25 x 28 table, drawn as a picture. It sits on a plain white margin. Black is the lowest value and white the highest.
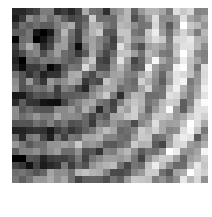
Rings spread out from the top left. On average the colour sits 50% of the way up the scale. There is an overall slope up to the right.
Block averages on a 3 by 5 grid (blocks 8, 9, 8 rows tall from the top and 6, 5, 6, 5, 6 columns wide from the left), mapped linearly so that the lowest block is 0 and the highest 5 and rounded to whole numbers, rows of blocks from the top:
0 1 3 3 4
0 1 2 3 5
0 1 2 3 4
